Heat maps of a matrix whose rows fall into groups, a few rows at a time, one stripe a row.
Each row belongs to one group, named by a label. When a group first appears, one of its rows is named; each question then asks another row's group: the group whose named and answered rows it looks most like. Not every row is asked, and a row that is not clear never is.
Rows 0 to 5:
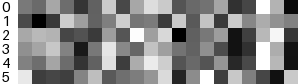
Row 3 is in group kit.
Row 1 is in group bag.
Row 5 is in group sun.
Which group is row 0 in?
kit
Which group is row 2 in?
kit
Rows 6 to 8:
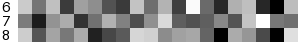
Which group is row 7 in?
kit
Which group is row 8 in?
sun
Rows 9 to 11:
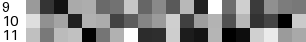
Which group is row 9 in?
bag
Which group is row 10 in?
sun
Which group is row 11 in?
kit
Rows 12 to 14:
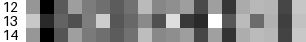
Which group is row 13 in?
sun
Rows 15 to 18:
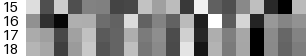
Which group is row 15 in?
sun
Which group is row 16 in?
bag
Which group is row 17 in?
bag
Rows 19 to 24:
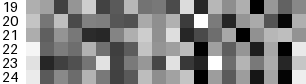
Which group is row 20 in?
sun
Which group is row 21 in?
kit
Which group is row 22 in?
sun
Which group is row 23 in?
sun
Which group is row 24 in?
sun
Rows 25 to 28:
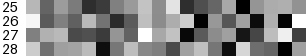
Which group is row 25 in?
kit
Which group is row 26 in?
sun
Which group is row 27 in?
kit
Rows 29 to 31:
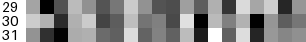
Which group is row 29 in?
bag
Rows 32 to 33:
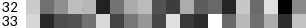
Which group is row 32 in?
bag
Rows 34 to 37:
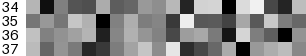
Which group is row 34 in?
sun
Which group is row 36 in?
bag
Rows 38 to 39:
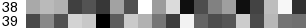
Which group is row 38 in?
kit
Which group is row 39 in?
bag
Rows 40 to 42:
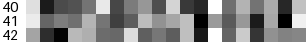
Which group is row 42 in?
bag
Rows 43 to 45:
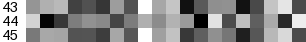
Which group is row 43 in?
kit
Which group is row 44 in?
sun
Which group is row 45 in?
kit
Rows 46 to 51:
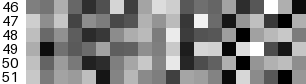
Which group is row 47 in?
sun
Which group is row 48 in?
kit
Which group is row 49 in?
sun
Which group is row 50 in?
kit
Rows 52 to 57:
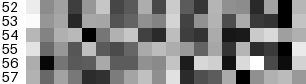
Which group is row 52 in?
sun
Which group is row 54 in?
kit
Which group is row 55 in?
sun
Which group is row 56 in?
sun
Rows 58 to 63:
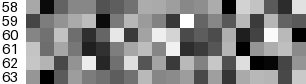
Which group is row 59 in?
bag
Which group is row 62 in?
bag
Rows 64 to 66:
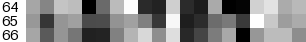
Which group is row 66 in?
kit
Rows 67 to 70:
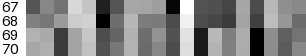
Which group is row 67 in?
bag
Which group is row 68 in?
bag
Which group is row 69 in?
bag
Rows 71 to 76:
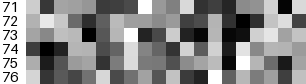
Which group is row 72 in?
kit
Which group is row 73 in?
kit
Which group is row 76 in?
sun
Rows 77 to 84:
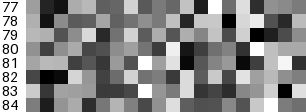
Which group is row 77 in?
bag
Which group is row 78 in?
sun
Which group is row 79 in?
bag
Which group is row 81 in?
kit
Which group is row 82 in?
bag
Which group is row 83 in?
sun
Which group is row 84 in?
kit
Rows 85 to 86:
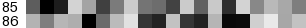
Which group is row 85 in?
bag
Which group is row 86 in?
kit
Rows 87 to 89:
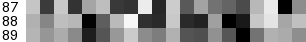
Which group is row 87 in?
sun
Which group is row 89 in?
kit
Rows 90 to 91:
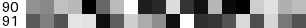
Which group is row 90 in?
kit
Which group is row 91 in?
bag
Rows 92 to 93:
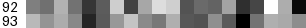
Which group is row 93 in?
kit
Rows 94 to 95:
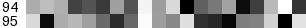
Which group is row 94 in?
kit
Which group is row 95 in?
sun
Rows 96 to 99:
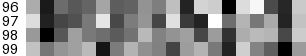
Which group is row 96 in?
sun
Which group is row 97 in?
sun
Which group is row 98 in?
sun
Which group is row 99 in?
bag
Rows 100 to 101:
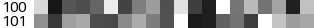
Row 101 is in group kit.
